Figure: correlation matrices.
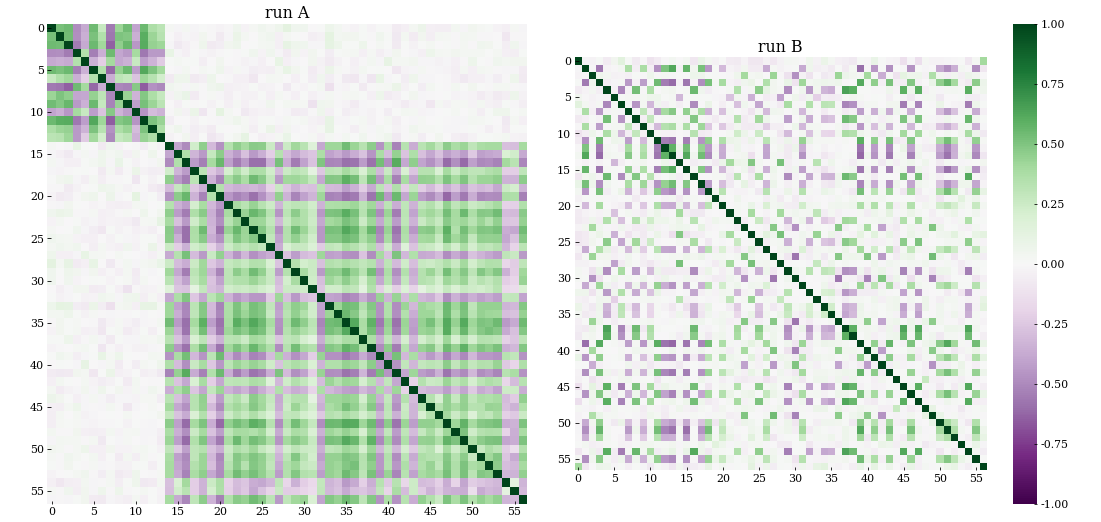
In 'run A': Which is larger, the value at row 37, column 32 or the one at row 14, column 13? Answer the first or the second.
the second
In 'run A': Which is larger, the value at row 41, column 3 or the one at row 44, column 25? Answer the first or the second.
the second
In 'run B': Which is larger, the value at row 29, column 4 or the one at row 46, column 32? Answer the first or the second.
the second
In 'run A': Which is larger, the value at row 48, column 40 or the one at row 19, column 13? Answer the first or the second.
the first
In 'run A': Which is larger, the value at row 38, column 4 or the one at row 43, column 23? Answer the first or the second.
the first
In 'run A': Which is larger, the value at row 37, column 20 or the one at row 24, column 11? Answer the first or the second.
the second
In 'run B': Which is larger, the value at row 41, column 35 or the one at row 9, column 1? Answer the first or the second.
the second
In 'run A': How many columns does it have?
57
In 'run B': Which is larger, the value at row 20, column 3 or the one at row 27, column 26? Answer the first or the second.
the first
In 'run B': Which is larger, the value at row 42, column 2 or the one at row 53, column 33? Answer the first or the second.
the second
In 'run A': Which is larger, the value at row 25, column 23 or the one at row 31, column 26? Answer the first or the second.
the first
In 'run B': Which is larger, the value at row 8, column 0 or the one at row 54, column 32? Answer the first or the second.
the first
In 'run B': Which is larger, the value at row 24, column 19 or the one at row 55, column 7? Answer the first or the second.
the first
